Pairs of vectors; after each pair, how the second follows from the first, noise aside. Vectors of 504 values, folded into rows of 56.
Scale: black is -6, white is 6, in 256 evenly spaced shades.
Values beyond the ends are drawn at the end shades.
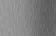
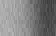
scaled up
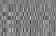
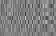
reversed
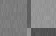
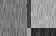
scaled up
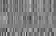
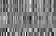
scaled up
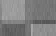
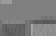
partly zeroed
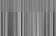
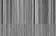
reversed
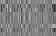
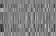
reversed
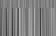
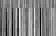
scaled up
